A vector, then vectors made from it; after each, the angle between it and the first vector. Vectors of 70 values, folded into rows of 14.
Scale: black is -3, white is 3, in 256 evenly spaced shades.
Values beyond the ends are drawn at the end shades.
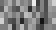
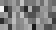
partly opposed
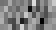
nearly parallel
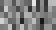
nearly parallel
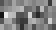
orthogonal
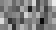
nearly parallel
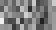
nearly parallel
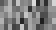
nearly parallel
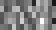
nearly opposite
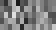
partly opposed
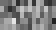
partly opposed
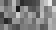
orthogonal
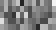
partly aligned
